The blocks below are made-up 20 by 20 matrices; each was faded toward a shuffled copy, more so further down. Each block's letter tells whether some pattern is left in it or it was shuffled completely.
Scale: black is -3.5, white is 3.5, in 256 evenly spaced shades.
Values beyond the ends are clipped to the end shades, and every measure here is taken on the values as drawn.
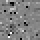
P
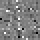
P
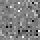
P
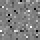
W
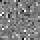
W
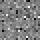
P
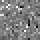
W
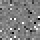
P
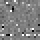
P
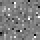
W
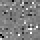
P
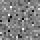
W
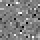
W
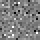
W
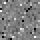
W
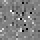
P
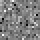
W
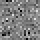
P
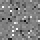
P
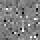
P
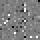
P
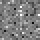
P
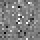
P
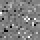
W
